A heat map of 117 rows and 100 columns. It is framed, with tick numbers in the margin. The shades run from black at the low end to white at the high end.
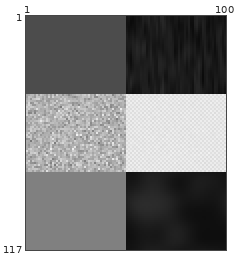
The table splits into 3 rows of 2 panels. Panel 1,1: low, flat. Panel 1,2: very low, streaked downward, faint in contrast. Panel 2,1: high, fine-grained. Panel 2,2: very high, checkered, faint in contrast. Panel 3,1: middling, flat. Panel 3,2: very low, smooth, faint in contrast.
